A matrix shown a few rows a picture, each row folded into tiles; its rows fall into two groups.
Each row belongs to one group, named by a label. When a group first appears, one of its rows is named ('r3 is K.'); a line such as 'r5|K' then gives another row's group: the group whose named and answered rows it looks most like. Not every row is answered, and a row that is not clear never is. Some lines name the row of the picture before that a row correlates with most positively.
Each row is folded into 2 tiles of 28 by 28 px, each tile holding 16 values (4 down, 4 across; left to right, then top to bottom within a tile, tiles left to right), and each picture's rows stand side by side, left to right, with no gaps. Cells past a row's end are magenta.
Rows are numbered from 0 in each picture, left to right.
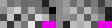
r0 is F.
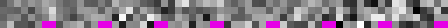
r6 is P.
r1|P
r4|P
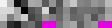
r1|P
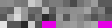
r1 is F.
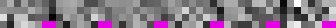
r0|F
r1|F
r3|F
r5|P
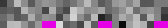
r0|P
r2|F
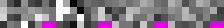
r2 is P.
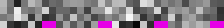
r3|F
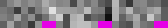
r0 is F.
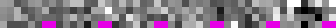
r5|P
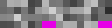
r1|F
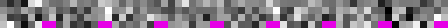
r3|P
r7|P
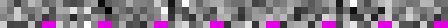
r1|F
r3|P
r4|P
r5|P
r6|P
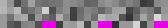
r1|P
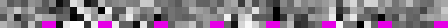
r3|P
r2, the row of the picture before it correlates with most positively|0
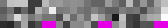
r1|F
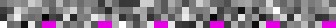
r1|F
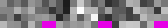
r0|F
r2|P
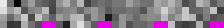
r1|F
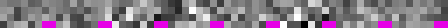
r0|P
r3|P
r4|F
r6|P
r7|F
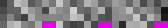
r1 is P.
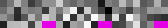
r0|P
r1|F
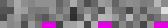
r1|P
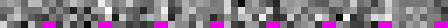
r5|F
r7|F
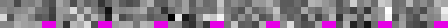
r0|F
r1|F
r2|F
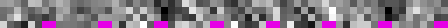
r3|P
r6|F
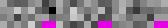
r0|F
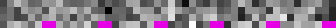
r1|F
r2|P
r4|P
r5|F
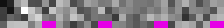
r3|P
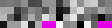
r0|P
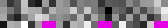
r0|P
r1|F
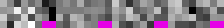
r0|F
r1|F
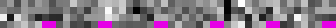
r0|F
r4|P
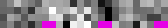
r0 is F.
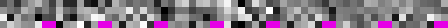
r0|F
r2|F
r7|F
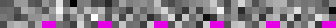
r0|P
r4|P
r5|F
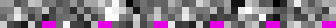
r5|P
